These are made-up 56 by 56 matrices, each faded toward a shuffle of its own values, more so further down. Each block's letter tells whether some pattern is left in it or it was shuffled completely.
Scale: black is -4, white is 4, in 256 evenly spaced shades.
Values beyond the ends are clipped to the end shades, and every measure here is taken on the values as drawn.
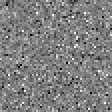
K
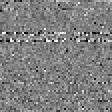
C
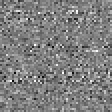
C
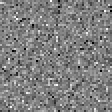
K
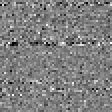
C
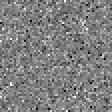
K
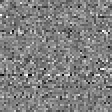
C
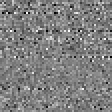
C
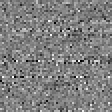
C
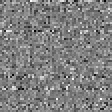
C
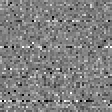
C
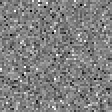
K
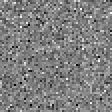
K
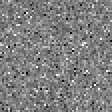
K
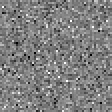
K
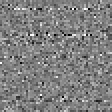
C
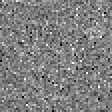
K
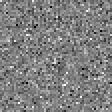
K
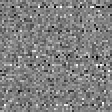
C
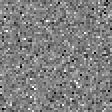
K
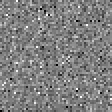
K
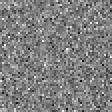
K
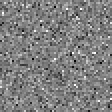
K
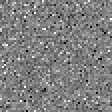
K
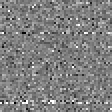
C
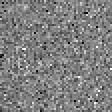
K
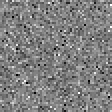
K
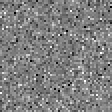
K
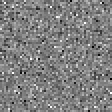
K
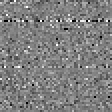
C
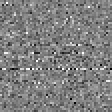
C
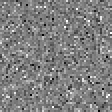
K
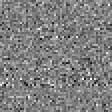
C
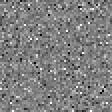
K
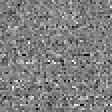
C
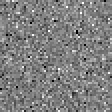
K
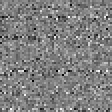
C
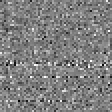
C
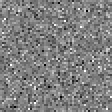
K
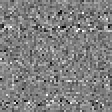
C
